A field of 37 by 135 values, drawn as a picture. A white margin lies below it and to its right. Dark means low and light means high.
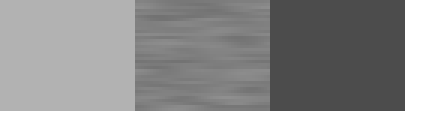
The table splits into one row of 3 panels. Panel 1,1: high, flat. Panel 1,2: middling, streaked across, faint in contrast. Panel 1,3: low, flat.
